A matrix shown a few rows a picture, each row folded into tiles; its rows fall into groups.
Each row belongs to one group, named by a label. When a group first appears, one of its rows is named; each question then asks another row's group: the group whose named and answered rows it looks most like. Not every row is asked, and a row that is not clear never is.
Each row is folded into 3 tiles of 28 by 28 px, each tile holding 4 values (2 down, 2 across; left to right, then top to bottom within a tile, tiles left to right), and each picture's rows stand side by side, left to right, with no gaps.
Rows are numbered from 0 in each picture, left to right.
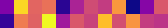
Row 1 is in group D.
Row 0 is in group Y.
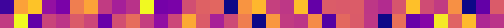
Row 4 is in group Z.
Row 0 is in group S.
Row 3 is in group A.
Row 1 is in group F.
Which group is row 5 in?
D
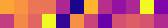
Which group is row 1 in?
F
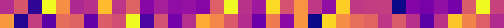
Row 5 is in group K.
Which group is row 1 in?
Y
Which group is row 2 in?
K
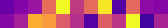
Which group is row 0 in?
K
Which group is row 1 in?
Y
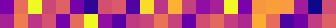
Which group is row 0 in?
S
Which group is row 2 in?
F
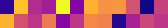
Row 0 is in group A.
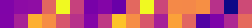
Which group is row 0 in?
K
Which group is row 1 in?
K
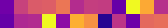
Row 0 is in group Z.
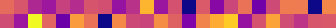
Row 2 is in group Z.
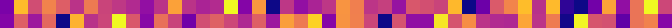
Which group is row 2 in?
F
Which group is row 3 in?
Z
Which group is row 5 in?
D
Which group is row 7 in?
A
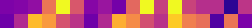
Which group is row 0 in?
K
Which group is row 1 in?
K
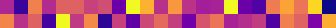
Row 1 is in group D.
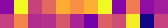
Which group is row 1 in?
Y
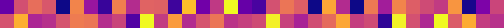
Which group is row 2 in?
A
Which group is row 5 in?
D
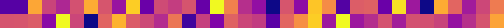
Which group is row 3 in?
Z
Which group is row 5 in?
S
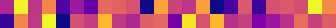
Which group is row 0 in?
Y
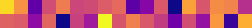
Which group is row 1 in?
D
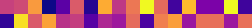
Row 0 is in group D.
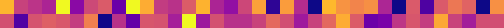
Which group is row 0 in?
F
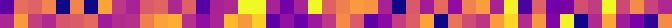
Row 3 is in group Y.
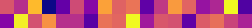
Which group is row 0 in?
D
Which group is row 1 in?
Y
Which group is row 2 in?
F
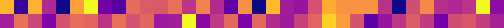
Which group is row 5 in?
F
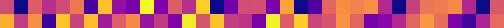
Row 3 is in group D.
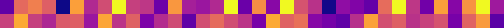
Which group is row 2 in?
F
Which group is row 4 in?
K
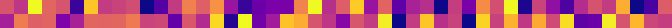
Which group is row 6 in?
Z
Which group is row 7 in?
D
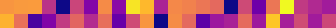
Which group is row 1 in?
A
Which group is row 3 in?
S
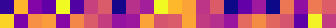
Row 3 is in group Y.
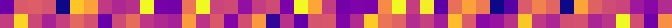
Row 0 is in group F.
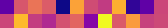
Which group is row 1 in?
D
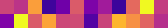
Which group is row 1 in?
K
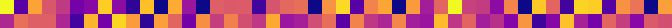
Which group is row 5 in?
S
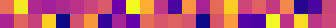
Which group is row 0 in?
Y
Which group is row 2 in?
A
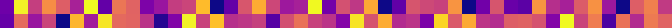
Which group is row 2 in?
D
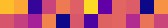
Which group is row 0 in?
Y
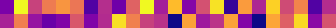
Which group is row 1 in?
K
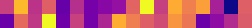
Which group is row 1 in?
K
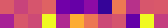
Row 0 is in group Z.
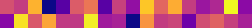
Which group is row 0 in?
D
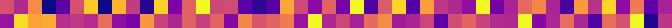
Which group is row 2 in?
S
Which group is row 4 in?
A
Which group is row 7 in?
Y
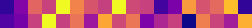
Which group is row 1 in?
S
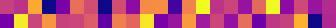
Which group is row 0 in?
D
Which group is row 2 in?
S
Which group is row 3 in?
Y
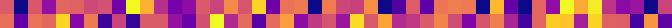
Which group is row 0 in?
Z
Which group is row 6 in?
Z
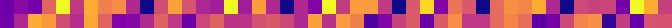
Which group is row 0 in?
K
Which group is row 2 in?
F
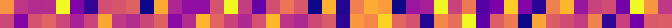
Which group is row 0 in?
F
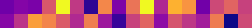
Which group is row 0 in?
K
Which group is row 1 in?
A
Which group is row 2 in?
Y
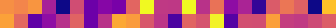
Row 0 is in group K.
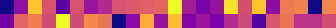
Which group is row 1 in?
A
